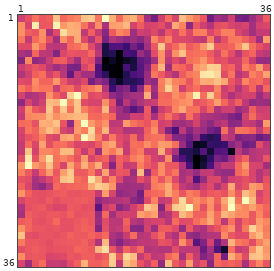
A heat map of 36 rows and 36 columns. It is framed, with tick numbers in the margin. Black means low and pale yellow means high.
No overall slope runs across the table. In the bottom left lies a patch that is calmer than the rest. The field is mottled with small blotches. The bottom left is the calmest part. Two dips sink into the field. No single row or column stands out from its neighbours.
